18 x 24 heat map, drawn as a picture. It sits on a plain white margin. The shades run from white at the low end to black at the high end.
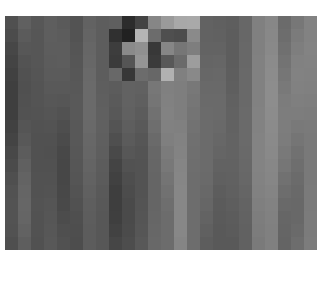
Roughest part: top middle. Odd patch: rougher, in the top middle. Average level on the scale: 60%. Slope: up to the left. Grain: streaks running down.
